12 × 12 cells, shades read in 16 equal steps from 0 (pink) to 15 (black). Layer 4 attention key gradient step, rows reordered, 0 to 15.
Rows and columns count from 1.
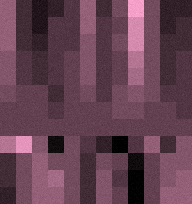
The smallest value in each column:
4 1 6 5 8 6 7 8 0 6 6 6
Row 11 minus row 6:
3 -1 -3 -6 -1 3 -3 2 8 1 -3 -4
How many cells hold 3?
0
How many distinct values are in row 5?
6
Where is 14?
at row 9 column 4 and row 10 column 9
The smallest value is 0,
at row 1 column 9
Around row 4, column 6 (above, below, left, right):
7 7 9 10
